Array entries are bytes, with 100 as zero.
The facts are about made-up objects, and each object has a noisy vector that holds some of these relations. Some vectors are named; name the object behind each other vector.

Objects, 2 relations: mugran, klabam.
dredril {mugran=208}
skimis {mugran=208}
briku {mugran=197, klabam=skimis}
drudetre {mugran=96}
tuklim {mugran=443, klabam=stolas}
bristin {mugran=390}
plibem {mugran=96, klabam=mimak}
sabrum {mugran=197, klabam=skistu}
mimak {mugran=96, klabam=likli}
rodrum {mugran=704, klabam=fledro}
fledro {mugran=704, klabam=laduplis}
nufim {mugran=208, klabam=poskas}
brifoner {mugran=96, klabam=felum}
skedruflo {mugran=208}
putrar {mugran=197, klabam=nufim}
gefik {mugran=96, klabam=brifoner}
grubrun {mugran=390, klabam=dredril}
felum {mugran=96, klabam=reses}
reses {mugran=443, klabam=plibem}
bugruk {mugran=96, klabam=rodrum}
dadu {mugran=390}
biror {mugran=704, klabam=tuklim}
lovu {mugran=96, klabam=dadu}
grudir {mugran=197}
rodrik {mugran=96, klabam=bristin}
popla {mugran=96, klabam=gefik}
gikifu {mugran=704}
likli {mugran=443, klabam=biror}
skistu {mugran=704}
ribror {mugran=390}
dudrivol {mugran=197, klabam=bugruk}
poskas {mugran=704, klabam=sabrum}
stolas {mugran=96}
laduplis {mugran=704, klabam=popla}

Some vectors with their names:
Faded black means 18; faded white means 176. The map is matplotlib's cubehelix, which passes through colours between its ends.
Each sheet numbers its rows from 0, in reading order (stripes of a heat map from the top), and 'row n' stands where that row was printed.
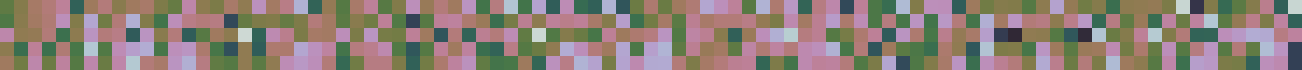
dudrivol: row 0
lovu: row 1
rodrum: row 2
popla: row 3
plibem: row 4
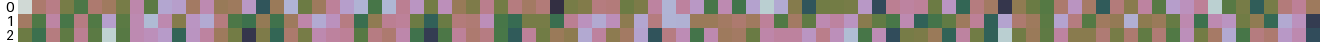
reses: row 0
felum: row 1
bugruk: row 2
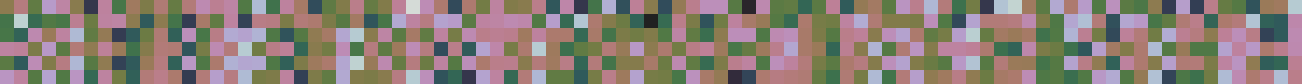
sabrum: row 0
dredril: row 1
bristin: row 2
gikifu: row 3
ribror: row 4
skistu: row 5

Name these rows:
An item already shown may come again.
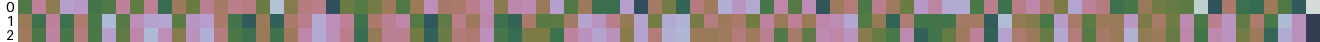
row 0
briku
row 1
gefik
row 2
felum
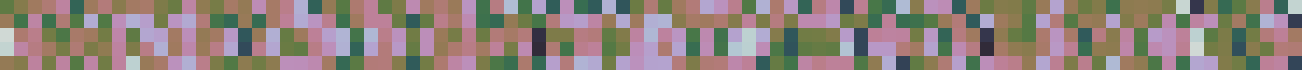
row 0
dudrivol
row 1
brifoner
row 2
reses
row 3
likli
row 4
mimak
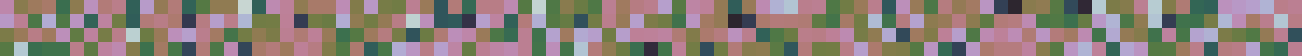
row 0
fledro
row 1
poskas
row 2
stolas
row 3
skedruflo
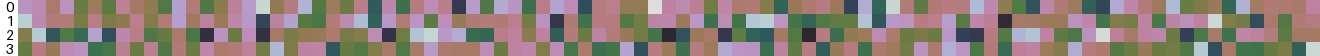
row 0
biror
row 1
tuklim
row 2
nufim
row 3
grudir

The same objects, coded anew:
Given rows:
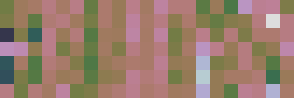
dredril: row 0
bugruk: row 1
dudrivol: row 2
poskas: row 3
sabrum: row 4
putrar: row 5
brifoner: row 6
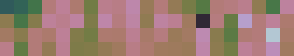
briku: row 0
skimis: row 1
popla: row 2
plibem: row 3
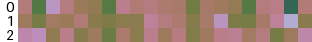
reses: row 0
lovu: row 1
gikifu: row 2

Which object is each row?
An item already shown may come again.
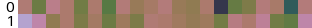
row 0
tuklim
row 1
biror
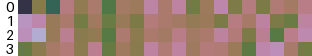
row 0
dudrivol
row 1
biror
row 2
skistu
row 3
nufim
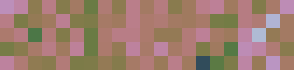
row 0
gikifu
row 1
drudetre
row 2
ribror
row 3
skedruflo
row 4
stolas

